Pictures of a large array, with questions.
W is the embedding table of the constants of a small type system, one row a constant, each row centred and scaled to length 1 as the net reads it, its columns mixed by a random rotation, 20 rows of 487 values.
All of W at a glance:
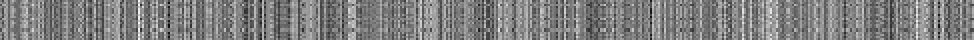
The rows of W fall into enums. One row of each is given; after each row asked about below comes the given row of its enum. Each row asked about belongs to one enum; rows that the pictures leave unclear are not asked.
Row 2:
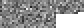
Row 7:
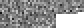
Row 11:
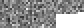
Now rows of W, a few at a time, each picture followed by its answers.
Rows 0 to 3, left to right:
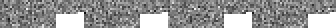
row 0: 11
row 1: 7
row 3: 7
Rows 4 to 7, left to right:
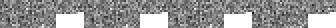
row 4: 11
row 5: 11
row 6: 11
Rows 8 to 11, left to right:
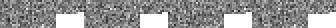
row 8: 11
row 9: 2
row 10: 7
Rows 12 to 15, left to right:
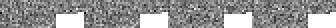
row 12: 7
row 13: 7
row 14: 2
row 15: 2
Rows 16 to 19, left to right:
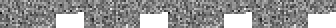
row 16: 7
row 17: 11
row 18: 7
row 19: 11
